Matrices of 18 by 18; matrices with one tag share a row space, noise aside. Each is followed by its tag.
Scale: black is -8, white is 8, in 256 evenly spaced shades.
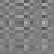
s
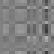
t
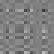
s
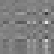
t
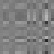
t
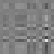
t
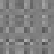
s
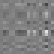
t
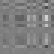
t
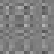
s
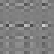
s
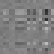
t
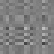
s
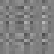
s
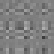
s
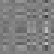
t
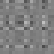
s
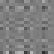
s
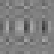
s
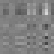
t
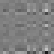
t
